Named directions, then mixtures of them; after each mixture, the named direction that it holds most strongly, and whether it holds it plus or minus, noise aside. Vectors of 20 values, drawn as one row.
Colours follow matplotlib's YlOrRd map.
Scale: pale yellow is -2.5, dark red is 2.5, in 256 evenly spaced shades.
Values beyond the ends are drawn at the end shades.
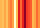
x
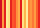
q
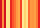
q, plus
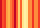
x, minus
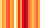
x, plus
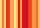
q, minus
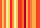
x, plus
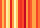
x, plus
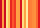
q, plus
